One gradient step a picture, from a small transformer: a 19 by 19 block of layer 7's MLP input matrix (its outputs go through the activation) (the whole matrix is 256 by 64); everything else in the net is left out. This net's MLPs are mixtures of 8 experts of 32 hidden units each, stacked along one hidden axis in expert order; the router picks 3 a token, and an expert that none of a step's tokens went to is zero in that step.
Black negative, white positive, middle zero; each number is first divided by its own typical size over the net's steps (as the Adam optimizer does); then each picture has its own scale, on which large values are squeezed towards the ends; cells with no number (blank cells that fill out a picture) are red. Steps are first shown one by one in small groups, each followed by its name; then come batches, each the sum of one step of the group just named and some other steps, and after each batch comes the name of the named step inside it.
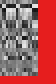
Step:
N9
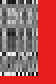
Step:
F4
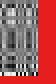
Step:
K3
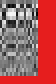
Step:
K3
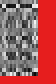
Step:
N9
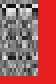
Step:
N9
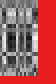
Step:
K3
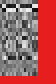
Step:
N9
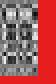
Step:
N9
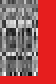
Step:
F4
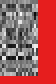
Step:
F4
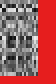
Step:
K3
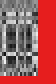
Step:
K3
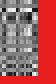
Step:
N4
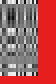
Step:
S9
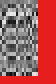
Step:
N4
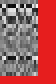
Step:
S9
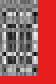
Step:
S9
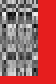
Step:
S9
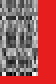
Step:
N4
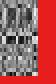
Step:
N4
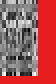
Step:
S9
